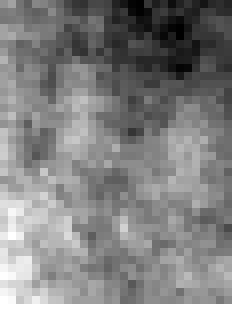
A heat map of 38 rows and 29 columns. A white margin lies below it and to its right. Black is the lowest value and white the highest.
Grain: blotchy. Stripes: none. Slope: up to the bottom left. Ninth with the highest average: bottom left.
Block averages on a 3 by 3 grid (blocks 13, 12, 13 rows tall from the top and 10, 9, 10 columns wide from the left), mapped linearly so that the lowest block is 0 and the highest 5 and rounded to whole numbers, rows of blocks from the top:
2 1 0 / 4 3 3 / 5 3 3
